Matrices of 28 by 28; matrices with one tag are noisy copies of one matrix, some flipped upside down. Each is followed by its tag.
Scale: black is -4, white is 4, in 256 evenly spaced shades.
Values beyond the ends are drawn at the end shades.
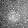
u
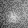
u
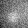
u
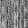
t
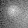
u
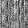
t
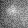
u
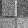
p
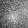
u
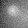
u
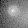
u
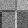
p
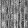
t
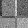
p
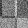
p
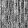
t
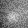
u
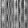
t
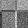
p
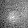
u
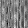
t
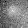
u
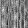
t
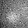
u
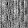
t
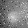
u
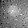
u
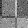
p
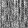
t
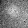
u
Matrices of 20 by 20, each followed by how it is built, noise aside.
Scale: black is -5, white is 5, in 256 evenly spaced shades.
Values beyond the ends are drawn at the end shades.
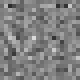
low rank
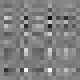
low rank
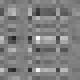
low rank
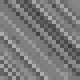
Toeplitz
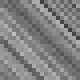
Toeplitz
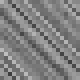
Toeplitz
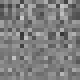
low rank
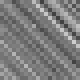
Toeplitz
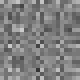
low rank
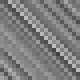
Toeplitz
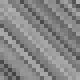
Toeplitz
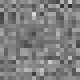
low rank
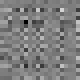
low rank
